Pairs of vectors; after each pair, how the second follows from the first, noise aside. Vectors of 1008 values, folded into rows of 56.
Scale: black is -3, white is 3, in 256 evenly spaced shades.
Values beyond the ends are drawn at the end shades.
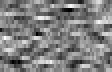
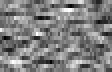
negated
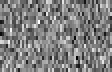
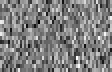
negated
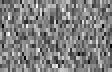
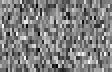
negated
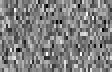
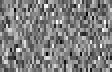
negated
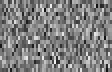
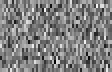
negated
